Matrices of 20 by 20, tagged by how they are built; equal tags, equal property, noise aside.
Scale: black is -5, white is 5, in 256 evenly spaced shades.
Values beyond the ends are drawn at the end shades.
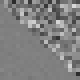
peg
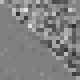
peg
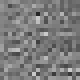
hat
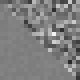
peg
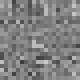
hat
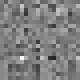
hat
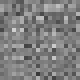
hat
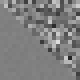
peg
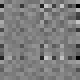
hat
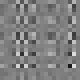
hat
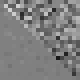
peg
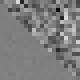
peg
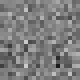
hat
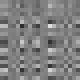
hat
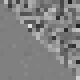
peg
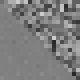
peg
